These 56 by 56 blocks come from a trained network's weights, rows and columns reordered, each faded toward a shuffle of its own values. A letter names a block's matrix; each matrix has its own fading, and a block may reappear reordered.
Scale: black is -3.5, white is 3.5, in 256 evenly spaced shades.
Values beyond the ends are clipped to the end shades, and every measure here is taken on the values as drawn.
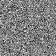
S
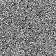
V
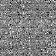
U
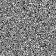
S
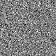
S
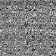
U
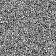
V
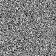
V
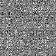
U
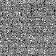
U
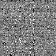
U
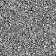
S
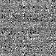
U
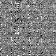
U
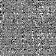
U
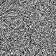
S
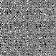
U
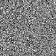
S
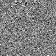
S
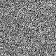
S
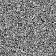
V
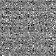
U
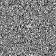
S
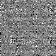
U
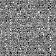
U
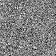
V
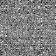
U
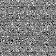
U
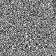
V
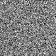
S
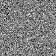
V
